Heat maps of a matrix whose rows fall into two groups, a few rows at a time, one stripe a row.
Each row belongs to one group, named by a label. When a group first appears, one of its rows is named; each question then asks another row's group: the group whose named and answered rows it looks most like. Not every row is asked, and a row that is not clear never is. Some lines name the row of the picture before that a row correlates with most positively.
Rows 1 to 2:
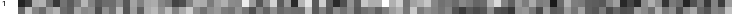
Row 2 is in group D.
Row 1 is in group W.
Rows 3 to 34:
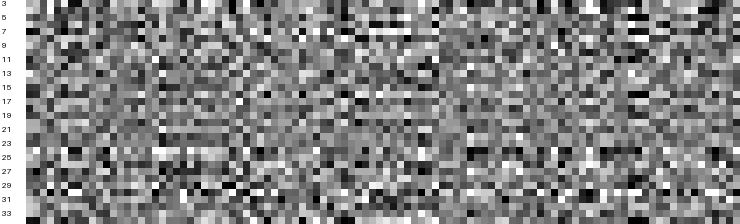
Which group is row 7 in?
W
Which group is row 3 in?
D
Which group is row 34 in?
W
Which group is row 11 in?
D
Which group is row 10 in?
W
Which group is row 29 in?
D
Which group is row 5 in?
W
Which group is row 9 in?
D
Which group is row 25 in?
D
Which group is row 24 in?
D
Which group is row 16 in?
W
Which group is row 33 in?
D
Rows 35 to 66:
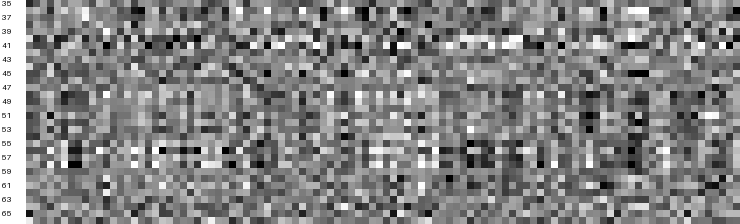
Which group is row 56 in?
D
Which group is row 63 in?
W
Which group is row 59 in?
W
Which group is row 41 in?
W
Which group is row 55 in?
D
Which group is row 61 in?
D
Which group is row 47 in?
D
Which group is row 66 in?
D
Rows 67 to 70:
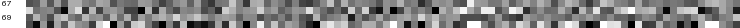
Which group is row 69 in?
D
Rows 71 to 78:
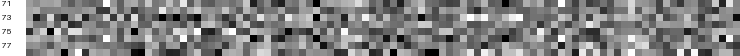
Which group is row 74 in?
D
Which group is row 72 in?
D
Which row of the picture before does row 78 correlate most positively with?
68
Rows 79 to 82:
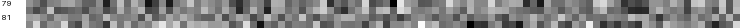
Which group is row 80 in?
W
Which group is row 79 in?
W
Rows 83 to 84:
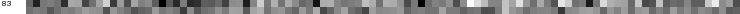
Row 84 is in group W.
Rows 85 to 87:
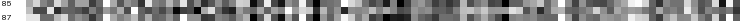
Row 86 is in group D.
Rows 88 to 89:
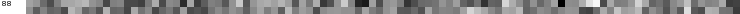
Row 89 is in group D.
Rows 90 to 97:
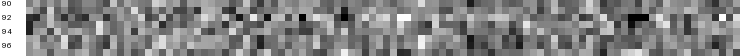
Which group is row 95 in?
D
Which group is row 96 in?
D
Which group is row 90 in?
D
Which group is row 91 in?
D
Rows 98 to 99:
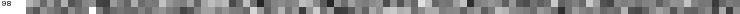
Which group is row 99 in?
W
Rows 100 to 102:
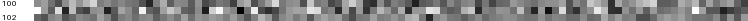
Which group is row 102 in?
W
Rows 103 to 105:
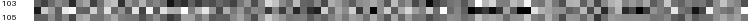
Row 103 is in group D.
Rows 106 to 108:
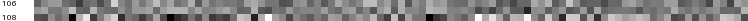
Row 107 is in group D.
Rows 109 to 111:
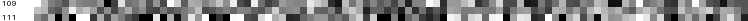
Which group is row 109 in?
D
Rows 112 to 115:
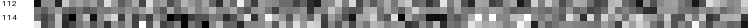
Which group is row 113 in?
W
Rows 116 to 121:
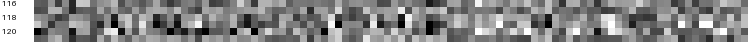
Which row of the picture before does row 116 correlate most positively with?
114
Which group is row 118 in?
W
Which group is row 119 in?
W
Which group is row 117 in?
W
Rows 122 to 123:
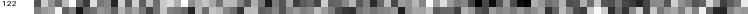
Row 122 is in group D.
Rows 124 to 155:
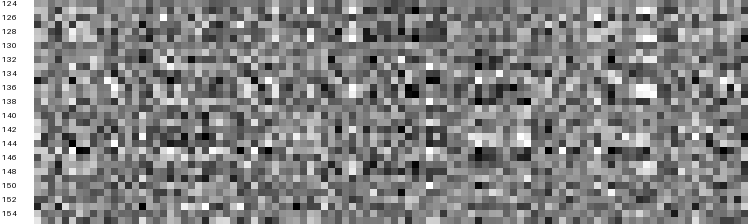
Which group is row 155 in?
D
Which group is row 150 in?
D
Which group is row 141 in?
D
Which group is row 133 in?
D
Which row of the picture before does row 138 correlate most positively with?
122
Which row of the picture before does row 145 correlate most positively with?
123
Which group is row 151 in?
W
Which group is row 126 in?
D
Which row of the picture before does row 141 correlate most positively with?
123
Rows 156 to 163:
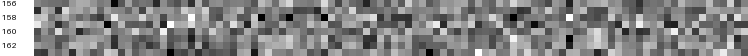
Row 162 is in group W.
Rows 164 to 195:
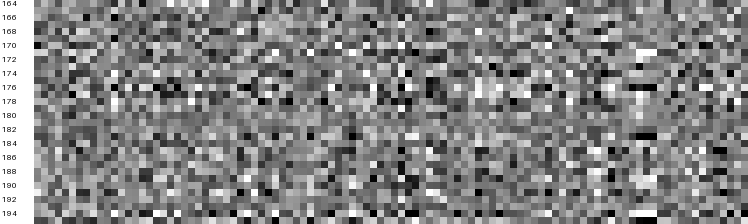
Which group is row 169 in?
W
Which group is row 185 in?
D
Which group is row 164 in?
D
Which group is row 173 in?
D
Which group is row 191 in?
D
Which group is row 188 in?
D
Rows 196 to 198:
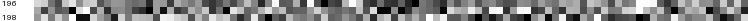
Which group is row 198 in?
D
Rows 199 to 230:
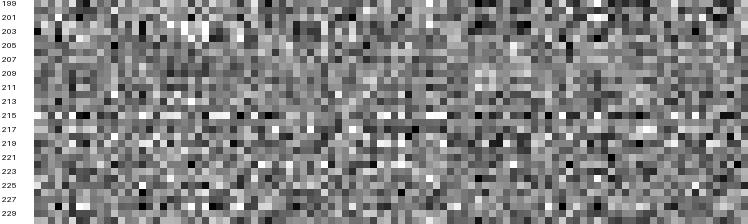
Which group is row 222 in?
W
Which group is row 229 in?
W
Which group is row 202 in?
D
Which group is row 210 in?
W
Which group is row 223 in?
W
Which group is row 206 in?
W
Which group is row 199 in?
D
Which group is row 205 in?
W
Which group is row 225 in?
D
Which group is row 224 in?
D
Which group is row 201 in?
D
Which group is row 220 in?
D
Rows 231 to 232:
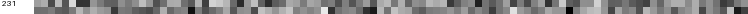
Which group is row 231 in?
D
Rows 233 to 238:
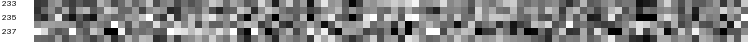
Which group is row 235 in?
W
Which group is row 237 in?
D
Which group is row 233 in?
W
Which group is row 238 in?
W
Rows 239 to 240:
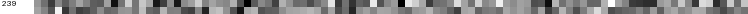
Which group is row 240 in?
D
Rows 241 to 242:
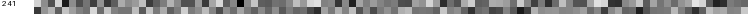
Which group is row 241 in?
D
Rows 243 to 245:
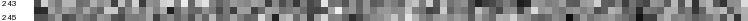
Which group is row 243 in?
D
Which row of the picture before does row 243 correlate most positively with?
242
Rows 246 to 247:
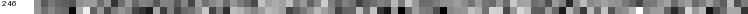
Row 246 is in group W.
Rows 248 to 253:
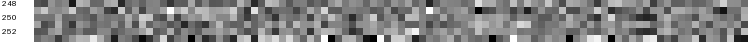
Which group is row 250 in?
W
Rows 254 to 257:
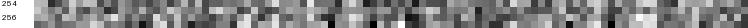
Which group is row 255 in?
D
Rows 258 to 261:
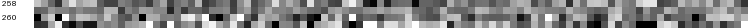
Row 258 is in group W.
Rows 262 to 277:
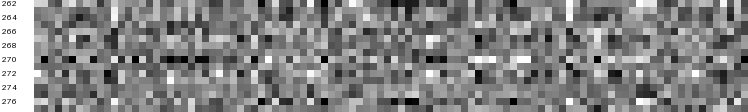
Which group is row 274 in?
W
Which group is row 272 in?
D
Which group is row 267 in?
D
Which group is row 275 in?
W
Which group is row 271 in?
W
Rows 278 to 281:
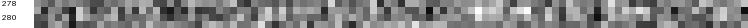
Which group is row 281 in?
W
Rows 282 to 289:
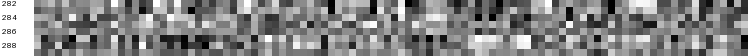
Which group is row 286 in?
D
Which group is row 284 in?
D
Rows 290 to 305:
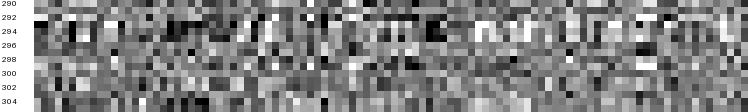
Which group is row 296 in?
W
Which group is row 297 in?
W
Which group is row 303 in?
W
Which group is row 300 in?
D
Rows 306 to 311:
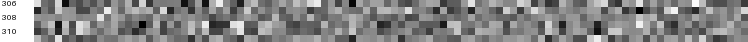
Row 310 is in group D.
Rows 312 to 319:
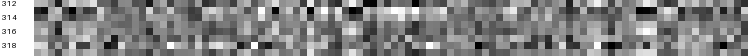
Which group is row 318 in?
D
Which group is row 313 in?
W
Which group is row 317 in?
W
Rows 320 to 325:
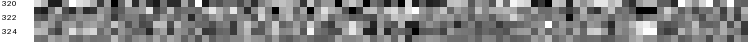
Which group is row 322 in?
W
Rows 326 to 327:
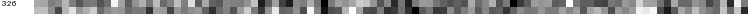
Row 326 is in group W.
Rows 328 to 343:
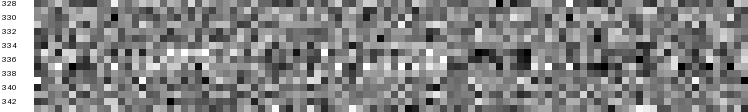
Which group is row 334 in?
W
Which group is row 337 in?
W
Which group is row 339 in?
D
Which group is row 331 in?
D
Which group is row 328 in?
W
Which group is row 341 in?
D
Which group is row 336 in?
D
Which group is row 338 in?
W
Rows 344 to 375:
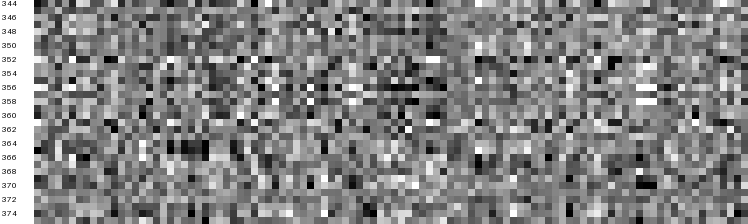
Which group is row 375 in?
D
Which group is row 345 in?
W
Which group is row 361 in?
D
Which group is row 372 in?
D
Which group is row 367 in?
D
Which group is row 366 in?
D
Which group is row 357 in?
W
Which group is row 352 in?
D
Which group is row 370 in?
W
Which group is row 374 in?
W
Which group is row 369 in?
W
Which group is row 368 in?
D
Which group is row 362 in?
W
